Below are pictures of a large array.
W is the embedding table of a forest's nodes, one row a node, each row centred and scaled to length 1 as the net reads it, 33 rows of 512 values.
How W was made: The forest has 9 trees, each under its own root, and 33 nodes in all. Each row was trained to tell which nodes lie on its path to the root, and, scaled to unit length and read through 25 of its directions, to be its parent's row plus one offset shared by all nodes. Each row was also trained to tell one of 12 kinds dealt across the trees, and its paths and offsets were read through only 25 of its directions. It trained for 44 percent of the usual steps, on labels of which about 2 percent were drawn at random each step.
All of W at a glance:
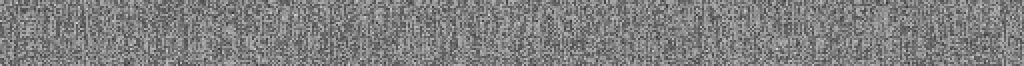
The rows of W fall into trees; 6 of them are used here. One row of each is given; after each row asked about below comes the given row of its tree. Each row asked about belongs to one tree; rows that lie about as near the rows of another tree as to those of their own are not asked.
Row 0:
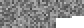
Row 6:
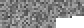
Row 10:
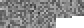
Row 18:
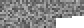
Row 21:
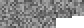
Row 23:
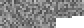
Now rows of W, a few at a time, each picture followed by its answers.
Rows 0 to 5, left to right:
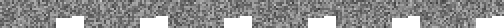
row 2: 0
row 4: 10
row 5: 0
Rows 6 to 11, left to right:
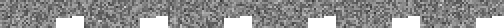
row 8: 10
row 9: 6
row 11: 6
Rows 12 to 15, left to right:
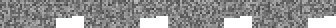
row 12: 6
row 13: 6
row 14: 23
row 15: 6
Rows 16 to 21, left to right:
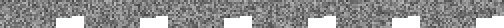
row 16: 23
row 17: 23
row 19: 21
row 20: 21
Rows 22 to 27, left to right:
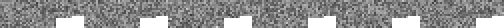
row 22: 21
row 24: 21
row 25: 10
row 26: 0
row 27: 21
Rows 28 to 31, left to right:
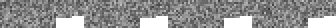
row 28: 10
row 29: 23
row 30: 18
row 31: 23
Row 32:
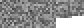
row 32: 18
